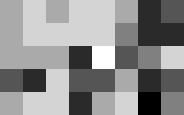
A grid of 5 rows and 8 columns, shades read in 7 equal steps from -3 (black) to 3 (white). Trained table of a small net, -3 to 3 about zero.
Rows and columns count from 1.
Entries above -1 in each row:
6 6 6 2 6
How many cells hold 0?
3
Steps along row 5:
up same down up up down up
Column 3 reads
1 2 1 2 2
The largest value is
3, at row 3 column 5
